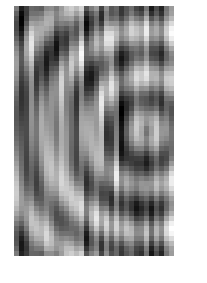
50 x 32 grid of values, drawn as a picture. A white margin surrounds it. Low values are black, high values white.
Rings: centred on the middle right. Grain: streaks running down. Average level on the scale: 50%. Slope: none.
